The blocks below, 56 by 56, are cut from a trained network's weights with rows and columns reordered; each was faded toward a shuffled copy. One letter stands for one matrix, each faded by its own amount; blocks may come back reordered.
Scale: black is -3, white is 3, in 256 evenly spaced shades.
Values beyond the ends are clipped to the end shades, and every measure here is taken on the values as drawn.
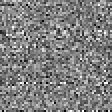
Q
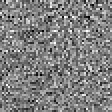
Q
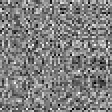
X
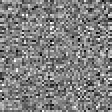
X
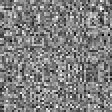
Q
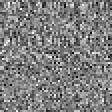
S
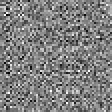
X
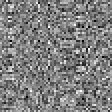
X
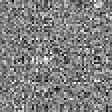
X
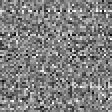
Q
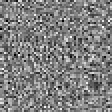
Q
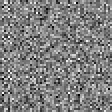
X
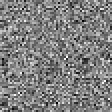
S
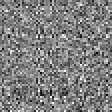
X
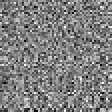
X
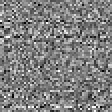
Q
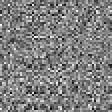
X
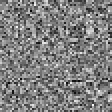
S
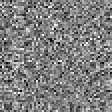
S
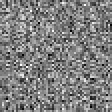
X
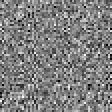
X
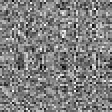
X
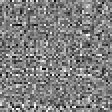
Q
